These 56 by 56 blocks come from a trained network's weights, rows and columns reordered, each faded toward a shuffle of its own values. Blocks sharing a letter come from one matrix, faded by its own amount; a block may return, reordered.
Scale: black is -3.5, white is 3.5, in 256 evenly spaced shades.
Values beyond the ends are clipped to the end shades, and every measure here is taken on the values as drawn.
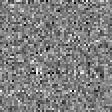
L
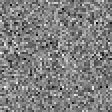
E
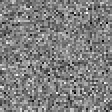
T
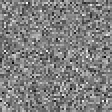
E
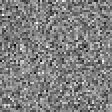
E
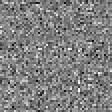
L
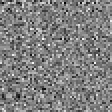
E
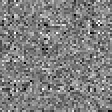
L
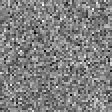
T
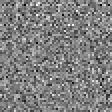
E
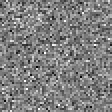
T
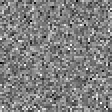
T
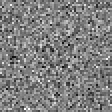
T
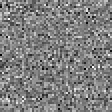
L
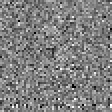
L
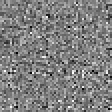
L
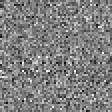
E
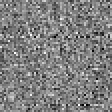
E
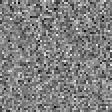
T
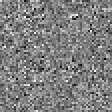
L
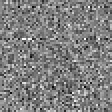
E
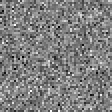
T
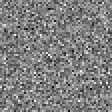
T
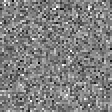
T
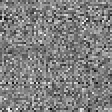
E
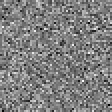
E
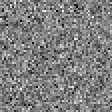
T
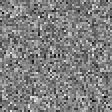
E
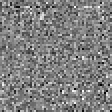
L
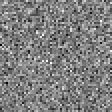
T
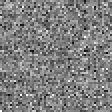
L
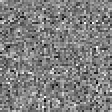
L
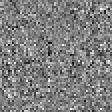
L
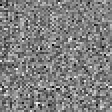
E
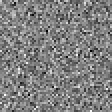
E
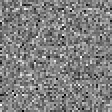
L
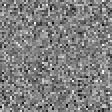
L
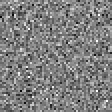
T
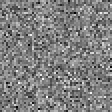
E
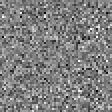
L
